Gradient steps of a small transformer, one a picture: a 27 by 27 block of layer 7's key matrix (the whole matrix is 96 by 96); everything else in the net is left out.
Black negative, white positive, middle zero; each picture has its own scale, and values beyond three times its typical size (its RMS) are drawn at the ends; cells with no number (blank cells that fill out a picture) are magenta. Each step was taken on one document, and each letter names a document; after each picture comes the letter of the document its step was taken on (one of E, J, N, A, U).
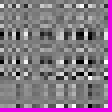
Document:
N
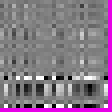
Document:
N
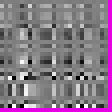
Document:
N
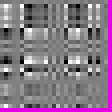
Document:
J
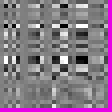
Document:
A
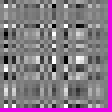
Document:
A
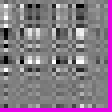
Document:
J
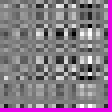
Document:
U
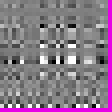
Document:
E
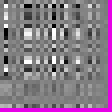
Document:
J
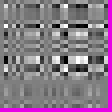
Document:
A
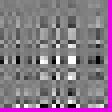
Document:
E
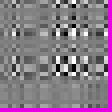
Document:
U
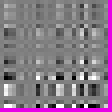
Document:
N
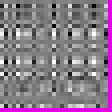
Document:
N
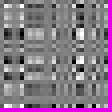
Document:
J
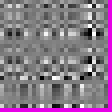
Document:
U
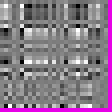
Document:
J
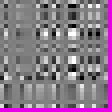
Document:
U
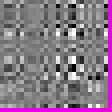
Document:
U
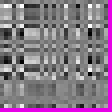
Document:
J
